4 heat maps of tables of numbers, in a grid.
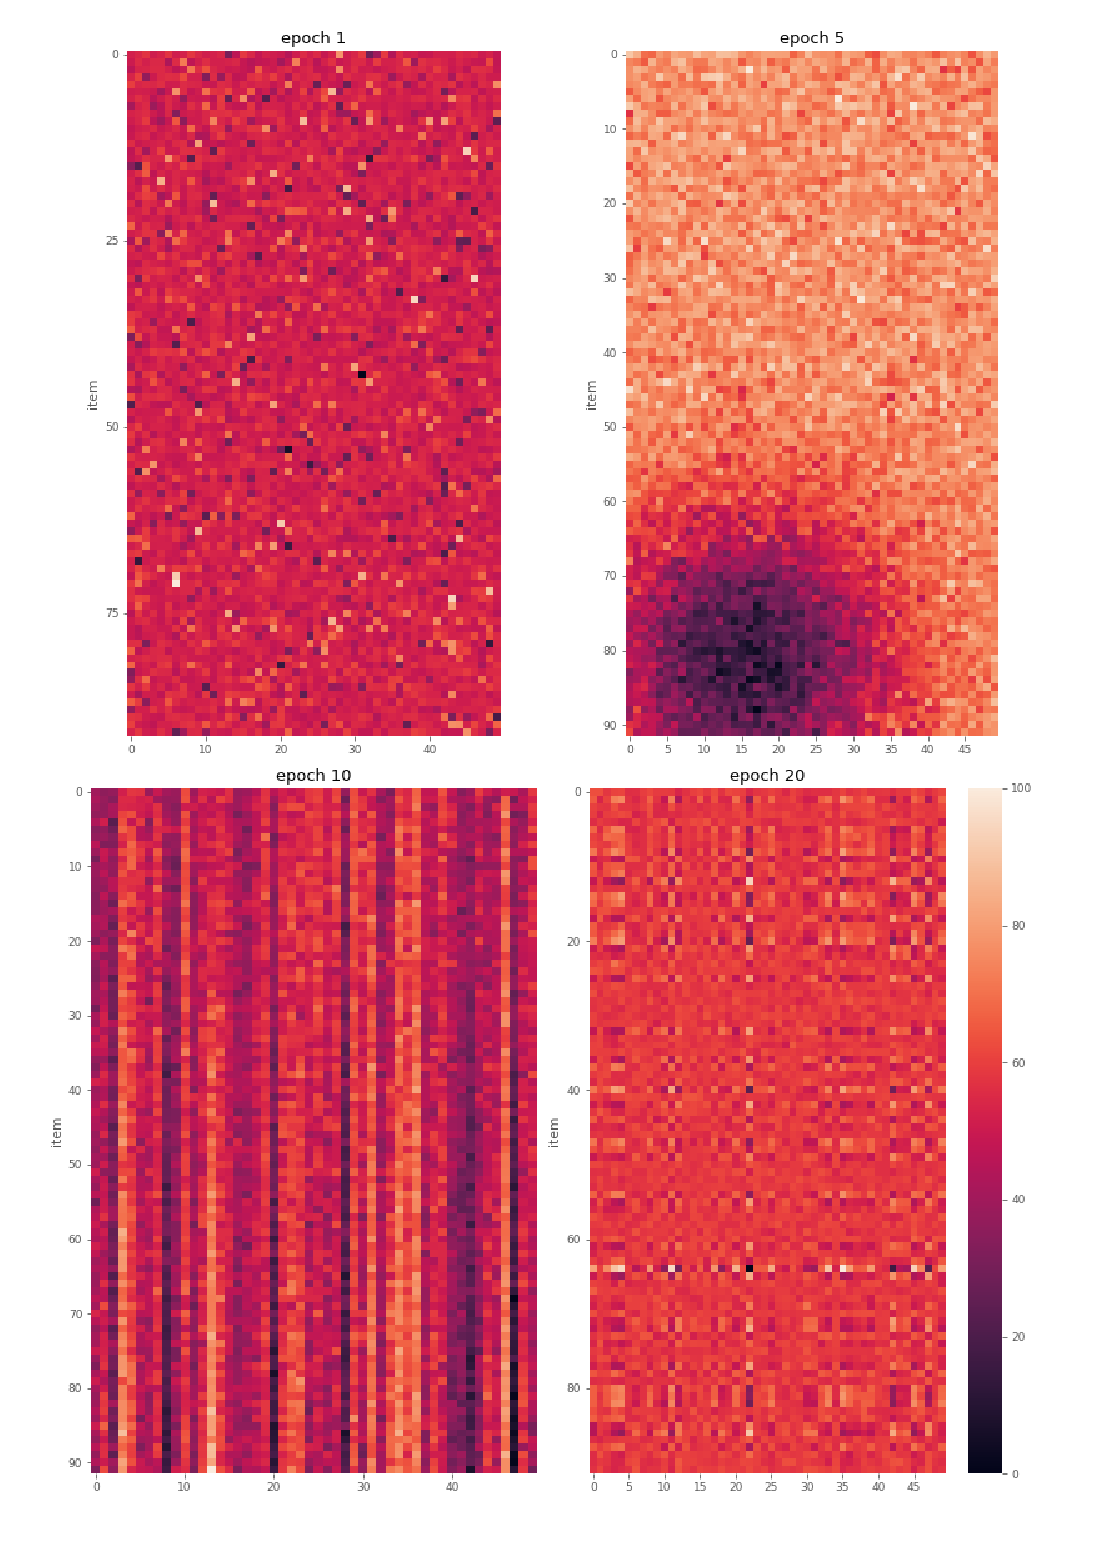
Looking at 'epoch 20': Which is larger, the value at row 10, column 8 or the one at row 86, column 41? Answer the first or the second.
the first
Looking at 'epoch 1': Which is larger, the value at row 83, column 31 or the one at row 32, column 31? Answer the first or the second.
the first
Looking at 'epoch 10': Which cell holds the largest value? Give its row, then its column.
91, 13
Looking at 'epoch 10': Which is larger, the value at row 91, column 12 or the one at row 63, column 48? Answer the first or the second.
the first
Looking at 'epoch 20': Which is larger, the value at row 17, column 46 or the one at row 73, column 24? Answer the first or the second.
the second
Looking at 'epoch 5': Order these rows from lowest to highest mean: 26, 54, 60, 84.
84, 60, 54, 26
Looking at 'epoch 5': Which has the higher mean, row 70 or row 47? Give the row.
47
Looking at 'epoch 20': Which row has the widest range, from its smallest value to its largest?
64
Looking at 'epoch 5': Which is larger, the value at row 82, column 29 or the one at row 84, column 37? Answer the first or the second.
the second
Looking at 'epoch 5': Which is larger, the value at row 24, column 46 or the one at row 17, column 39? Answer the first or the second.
the second
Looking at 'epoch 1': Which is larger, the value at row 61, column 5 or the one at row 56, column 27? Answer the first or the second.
the first
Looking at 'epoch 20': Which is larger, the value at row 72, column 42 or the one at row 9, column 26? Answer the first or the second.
the first
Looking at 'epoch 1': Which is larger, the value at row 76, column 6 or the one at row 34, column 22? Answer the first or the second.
the second
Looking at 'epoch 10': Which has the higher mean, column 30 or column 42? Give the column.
30
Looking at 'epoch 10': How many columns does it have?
50
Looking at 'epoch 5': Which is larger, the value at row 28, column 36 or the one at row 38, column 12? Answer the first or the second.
the second
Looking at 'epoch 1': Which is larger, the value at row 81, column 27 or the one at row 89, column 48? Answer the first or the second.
the second
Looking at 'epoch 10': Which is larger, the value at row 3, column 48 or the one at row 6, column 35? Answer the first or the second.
the second
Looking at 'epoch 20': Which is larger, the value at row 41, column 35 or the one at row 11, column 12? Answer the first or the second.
the first
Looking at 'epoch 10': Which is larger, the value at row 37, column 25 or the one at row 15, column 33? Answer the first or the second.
the first
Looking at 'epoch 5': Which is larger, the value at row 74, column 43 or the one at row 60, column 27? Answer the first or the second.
the first
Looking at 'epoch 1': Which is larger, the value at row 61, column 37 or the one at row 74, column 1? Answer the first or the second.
the second
